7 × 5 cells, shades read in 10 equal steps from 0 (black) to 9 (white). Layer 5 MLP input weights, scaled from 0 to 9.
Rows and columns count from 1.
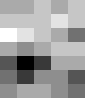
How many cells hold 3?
2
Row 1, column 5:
7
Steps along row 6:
down up same down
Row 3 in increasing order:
4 6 7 8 9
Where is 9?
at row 3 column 1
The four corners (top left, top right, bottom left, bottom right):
6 7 5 4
